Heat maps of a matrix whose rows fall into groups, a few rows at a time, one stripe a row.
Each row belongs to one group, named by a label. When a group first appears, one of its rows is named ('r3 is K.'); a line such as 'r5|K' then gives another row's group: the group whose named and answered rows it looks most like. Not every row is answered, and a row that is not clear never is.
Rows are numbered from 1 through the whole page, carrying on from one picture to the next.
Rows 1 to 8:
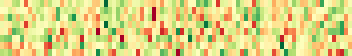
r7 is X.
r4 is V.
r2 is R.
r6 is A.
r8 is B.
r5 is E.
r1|V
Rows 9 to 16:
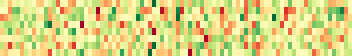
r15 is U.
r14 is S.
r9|U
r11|E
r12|A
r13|R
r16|X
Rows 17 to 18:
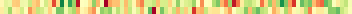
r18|R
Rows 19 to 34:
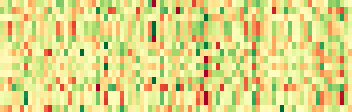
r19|R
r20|B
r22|U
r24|R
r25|V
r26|X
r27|S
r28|V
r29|S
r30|U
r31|E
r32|S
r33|S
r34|X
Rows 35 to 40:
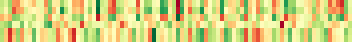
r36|B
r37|E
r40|U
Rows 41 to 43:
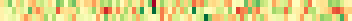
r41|R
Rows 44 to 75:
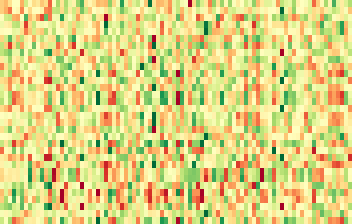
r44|X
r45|X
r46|S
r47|V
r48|V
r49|R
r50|U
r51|A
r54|B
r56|U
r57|B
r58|B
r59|X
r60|U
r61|U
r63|V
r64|B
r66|X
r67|U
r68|S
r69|S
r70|A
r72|E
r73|A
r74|V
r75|B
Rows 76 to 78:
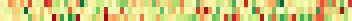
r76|X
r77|S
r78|S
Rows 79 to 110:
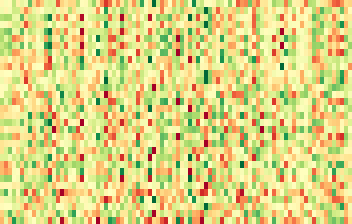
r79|U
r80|V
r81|A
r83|A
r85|A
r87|X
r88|X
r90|V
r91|R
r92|S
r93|B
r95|S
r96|A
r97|S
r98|B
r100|R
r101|A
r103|X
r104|A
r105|S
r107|U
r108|V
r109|R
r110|E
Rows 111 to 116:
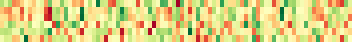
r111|B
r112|X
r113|X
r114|R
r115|A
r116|S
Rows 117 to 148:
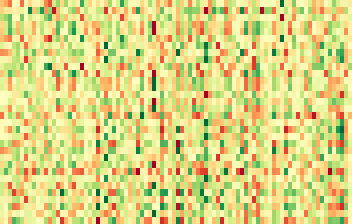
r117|X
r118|S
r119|A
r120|R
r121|R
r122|X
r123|V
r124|E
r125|V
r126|A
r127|R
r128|U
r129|U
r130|S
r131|R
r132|U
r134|V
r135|E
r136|V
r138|E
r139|V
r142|V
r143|U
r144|B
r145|V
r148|E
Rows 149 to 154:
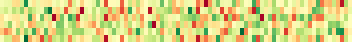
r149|S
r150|A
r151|S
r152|R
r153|E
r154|S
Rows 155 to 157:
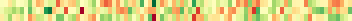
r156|A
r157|R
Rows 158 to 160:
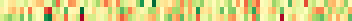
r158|U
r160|A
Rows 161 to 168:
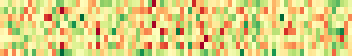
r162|E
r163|X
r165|E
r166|S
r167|E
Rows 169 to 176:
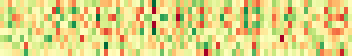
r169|U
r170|R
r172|R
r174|A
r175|V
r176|S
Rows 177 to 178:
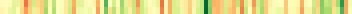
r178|V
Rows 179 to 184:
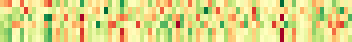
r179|X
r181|A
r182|B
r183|A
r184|A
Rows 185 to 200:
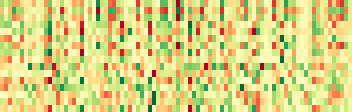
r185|B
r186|E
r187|B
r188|A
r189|A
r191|B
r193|X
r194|S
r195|R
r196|X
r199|U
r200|X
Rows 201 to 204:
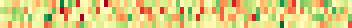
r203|A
